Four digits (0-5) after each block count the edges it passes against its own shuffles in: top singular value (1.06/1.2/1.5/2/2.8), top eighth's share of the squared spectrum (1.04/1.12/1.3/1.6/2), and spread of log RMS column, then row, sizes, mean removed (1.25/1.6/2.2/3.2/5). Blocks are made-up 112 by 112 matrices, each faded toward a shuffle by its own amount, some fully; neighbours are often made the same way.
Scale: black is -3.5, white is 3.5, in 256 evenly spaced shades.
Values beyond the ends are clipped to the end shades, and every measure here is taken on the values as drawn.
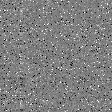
3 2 1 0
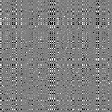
5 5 4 4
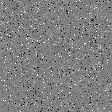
2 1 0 0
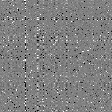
5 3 2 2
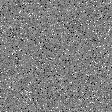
0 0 0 0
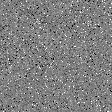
0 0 0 0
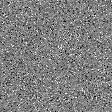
0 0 0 0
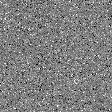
0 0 0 1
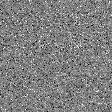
0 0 0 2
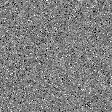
0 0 0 0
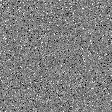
0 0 0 1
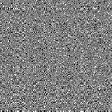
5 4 3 3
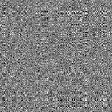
5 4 3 3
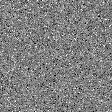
0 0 0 0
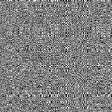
5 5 3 3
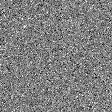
2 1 0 0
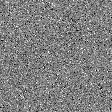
0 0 0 0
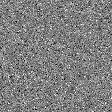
3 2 0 0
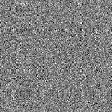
4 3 2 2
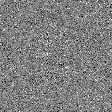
3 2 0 0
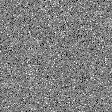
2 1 0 0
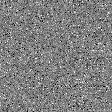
3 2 0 0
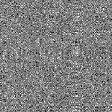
4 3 2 2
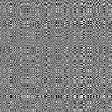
5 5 4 4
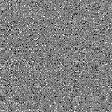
4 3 2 2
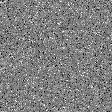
1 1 0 0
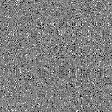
4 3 2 2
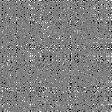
4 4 3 3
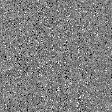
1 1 3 0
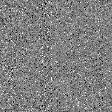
1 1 3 0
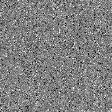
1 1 2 0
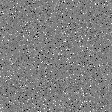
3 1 0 0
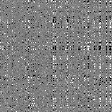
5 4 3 3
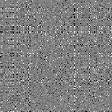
5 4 3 3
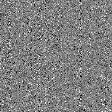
1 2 3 0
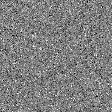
0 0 2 0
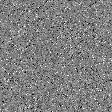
1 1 0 0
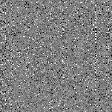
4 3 2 1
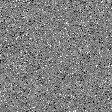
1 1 0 0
